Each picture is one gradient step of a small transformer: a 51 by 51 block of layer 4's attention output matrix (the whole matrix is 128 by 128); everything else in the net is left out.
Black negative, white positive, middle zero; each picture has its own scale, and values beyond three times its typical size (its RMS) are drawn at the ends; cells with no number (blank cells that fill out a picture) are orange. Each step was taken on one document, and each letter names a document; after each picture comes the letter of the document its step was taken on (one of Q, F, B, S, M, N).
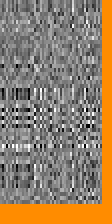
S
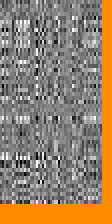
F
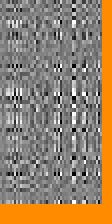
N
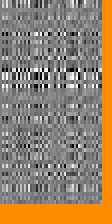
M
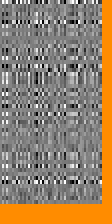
M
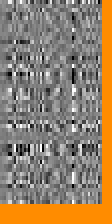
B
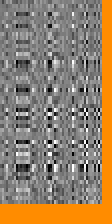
S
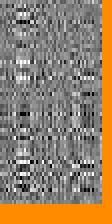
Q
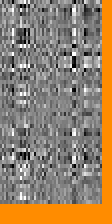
Q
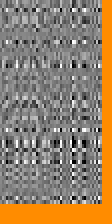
N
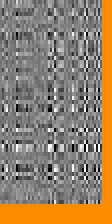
S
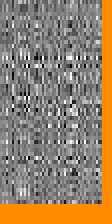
Q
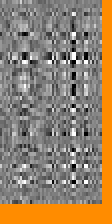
F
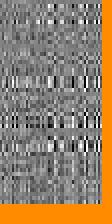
S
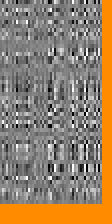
S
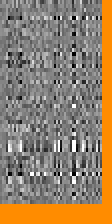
N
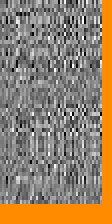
F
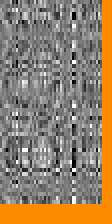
N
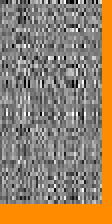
F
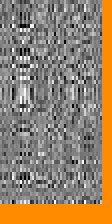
F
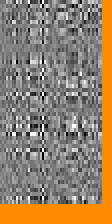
B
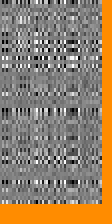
M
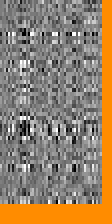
Q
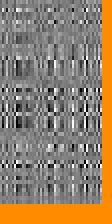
S
